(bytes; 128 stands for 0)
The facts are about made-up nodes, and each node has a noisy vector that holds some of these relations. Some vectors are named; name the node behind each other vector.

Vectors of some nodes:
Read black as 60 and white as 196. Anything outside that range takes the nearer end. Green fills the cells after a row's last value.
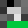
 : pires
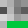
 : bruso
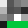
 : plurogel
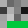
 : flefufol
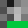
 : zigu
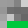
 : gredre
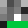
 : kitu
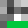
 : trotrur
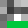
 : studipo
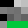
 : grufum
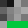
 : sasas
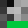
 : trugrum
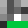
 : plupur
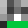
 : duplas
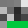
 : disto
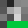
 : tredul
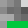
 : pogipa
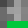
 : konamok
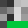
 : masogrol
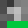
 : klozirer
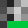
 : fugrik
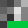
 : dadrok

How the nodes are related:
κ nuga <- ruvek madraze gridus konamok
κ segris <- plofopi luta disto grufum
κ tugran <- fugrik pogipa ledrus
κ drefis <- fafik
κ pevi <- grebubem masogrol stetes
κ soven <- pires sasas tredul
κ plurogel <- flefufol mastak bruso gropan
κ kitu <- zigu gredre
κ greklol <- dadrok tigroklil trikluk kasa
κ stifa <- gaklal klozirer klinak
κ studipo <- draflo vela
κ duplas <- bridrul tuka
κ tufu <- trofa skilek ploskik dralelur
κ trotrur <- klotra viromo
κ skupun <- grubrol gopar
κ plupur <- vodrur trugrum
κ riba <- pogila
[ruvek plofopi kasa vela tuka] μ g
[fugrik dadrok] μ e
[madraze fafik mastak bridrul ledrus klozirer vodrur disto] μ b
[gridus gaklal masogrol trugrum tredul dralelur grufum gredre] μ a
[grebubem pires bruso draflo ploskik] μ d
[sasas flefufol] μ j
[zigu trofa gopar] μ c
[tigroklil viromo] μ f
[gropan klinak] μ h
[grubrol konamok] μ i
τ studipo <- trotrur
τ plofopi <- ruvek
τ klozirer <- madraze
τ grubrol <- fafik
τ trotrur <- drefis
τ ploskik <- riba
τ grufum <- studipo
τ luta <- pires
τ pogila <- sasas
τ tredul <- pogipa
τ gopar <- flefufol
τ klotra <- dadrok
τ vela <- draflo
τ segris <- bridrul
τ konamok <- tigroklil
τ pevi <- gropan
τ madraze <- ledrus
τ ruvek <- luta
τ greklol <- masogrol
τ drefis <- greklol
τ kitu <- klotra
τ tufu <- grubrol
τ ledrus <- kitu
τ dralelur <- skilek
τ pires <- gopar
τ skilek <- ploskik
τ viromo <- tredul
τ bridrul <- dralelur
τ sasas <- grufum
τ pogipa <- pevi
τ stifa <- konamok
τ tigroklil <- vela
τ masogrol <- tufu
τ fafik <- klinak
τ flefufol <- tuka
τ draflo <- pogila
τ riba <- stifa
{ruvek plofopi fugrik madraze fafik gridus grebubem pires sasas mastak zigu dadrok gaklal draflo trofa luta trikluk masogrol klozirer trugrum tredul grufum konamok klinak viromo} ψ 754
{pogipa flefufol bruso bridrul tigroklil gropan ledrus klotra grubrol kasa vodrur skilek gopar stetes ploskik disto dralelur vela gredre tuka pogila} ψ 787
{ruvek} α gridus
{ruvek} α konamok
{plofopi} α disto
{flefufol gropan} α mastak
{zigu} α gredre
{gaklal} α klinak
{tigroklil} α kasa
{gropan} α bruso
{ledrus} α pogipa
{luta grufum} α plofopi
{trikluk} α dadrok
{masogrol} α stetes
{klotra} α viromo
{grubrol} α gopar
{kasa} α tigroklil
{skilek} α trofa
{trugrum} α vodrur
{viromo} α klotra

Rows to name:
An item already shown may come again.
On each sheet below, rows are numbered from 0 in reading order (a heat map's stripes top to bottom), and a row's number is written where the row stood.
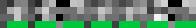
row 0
klozirer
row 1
fugrik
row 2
grufum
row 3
trofa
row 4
trofa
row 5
trotrur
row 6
grufum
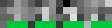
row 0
konamok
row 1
klinak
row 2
pires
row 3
vodrur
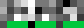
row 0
drefis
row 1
riba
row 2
pires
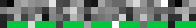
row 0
plofopi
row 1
tigroklil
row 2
fafik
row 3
draflo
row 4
pogila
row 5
skilek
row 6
luta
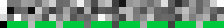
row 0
riba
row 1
gropan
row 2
tuka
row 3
studipo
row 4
gaklal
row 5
ledrus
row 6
viromo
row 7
grubrol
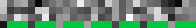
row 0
stifa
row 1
pires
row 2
klotra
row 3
gopar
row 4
nuga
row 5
mastak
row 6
draflo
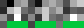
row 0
ruvek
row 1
trikluk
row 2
studipo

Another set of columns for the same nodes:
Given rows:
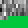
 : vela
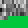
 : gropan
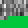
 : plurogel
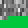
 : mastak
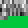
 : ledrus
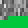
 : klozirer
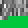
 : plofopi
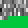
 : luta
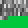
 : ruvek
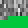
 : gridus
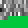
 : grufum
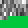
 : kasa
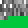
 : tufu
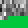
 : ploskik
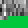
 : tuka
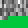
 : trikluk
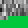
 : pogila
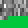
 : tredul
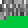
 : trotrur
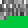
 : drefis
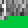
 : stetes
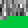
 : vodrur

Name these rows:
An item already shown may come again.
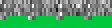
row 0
sasas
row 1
viromo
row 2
dralelur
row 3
zigu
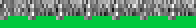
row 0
trofa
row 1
bridrul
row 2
tuka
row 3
gredre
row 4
dralelur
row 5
sasas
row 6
grubrol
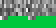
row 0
dadrok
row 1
draflo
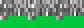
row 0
fafik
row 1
masogrol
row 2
madraze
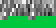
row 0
tigroklil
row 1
gredre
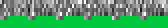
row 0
trofa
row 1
gopar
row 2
tigroklil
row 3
greklol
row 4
pires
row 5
pogipa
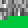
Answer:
masogrol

